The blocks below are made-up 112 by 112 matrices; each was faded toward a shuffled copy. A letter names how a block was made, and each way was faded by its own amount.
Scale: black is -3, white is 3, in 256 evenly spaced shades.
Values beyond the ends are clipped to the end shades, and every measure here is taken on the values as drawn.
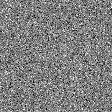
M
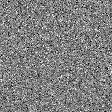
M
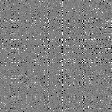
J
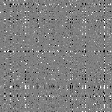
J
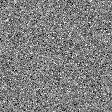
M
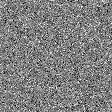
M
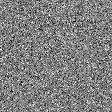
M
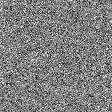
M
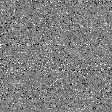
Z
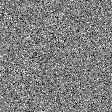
M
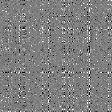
J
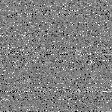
Z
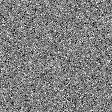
M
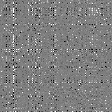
J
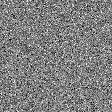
M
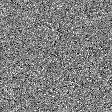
M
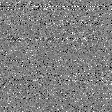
Z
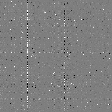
J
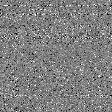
Z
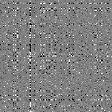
J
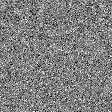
M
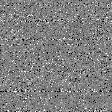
Z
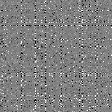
J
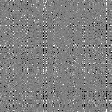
J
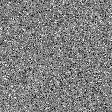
M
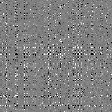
J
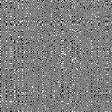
J
